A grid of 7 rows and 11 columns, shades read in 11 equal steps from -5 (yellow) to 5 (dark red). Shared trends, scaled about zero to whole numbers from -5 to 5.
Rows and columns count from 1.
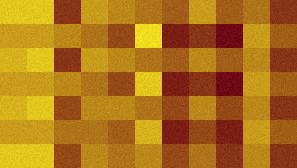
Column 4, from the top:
-2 0 -2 0 -1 0 -1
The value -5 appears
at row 2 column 6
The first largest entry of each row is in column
3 9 3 9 11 7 9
